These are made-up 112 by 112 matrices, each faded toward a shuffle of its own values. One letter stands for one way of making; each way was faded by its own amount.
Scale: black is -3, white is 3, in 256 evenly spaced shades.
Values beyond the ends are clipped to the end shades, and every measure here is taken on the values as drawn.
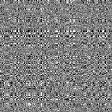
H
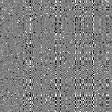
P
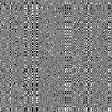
P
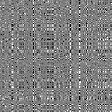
P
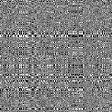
H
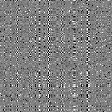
P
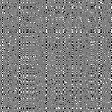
P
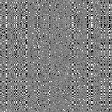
P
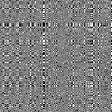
P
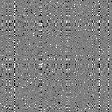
P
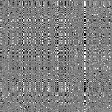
P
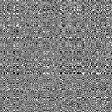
H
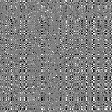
P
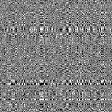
H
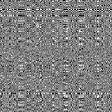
H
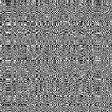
H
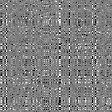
P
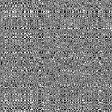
H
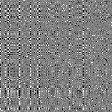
P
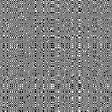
P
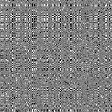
P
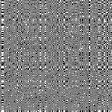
P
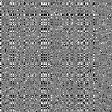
P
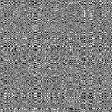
H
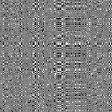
P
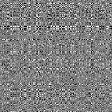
H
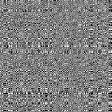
H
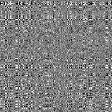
H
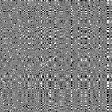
P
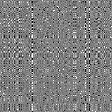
P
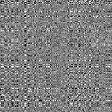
H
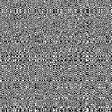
H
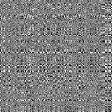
H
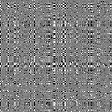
P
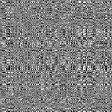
H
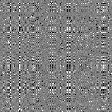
P
